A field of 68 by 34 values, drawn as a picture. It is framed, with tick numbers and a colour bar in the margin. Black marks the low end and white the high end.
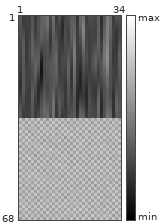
The table splits into 2 rows of 1 panel. Panel 1,1: low, streaked downward. Panel 2,1: high, checkered.
